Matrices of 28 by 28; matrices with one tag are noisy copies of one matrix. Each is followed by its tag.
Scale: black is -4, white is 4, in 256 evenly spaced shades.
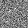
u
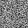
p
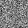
p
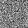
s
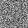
s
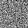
s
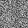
p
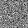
s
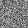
u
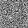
s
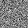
u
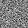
u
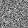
u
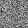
p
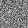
u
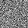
u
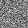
u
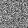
s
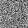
s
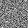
u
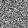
u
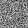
s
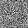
s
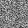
p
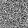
s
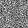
p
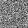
s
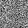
p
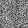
p
